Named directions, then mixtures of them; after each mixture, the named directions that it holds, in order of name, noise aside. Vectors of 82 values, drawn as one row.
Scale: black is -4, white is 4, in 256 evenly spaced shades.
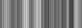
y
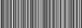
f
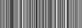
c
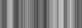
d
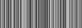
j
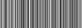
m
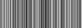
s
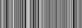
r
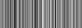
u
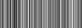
m, u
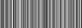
f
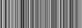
m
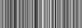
u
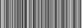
f, r, s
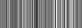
c, d, u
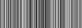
c, j, s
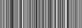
c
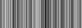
s, y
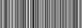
m, r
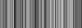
d, r, u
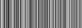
j, r
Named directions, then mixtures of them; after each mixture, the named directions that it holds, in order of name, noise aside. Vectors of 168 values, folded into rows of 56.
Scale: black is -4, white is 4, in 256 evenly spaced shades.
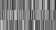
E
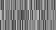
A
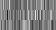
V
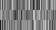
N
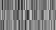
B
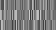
A, E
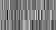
V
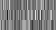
V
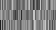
N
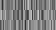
A, B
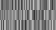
B, N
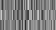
A, B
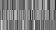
E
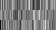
N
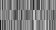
N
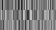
B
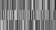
E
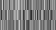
B, V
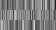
E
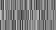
A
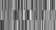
B, E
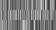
E, V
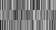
N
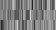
B, E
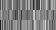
N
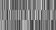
E, V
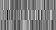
V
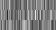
V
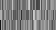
A, N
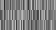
A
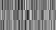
B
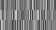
A, E
